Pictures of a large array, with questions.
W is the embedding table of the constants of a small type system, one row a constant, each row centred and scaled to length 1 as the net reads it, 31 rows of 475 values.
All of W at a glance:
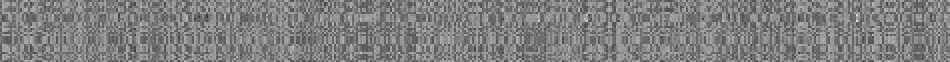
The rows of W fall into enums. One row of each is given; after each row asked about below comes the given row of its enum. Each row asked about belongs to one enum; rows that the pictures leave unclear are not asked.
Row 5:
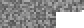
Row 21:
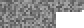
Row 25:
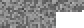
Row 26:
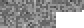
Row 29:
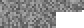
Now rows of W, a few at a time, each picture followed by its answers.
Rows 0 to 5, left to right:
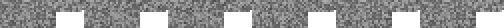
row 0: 5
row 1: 25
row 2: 25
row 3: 29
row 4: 5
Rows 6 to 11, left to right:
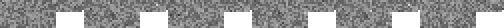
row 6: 25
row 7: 26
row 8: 26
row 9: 26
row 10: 26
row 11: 29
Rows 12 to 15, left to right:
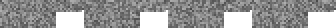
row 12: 29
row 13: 5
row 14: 25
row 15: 29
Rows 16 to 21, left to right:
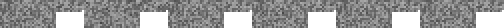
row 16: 21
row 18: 21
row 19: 21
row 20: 21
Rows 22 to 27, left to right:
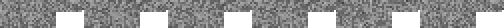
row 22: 29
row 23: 25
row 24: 25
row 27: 29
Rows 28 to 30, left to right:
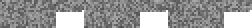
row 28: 25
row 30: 21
